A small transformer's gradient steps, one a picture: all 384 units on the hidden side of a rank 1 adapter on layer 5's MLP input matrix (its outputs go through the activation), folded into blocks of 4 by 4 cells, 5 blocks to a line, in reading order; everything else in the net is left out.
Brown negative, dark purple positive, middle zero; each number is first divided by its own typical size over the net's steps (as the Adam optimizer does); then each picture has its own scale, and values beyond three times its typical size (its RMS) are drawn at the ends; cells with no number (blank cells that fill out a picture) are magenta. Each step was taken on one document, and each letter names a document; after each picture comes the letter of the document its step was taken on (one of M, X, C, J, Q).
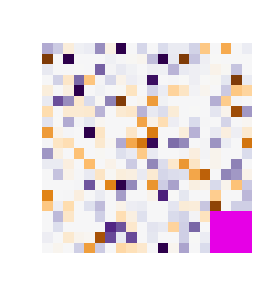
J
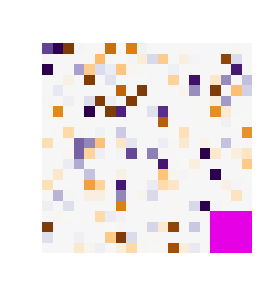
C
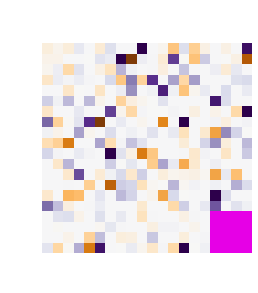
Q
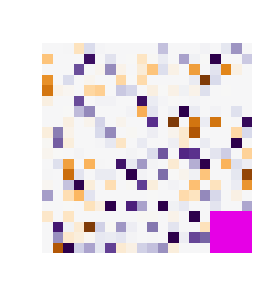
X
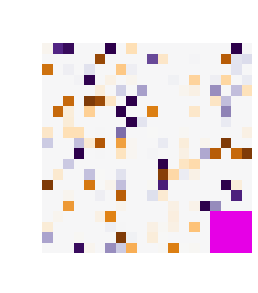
C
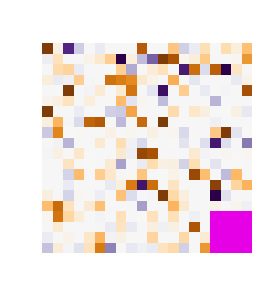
Q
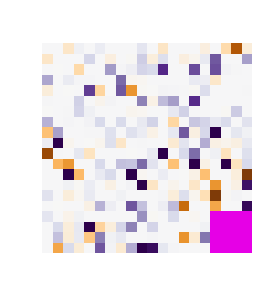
X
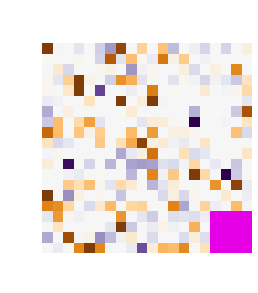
J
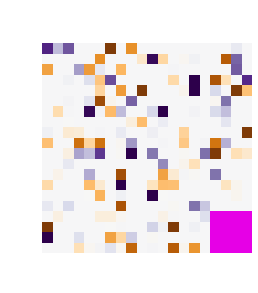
C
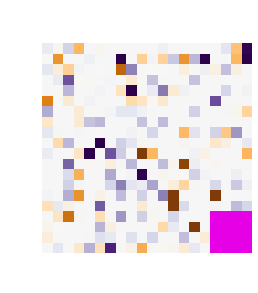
Q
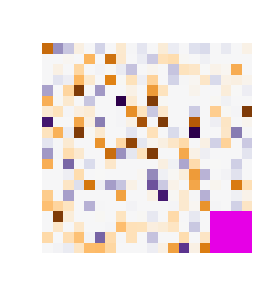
J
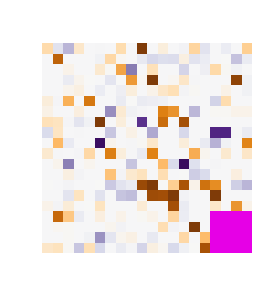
Q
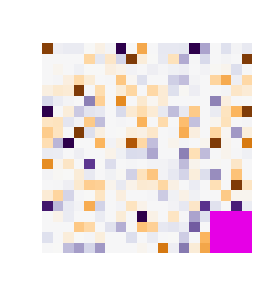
J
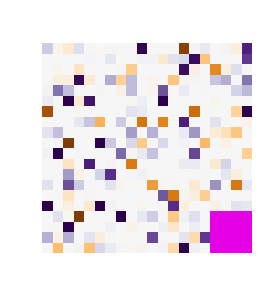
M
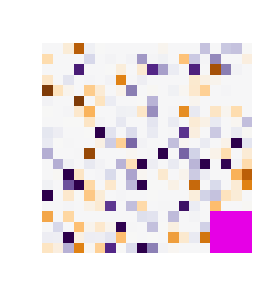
X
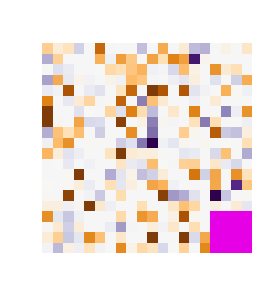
M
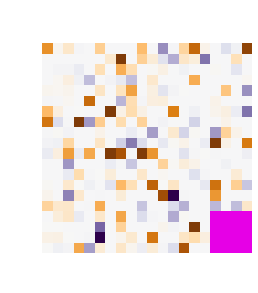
Q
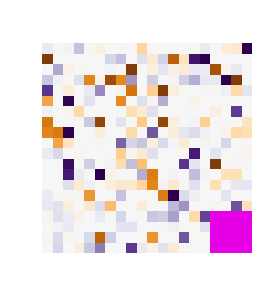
M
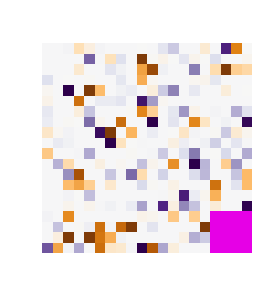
X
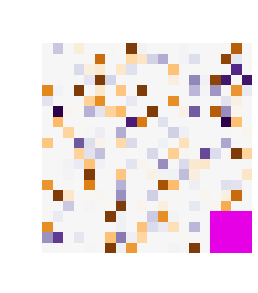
C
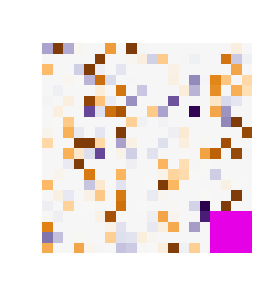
C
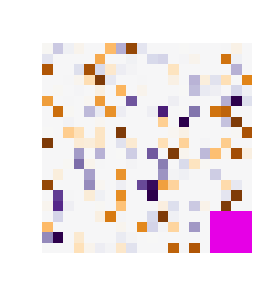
C
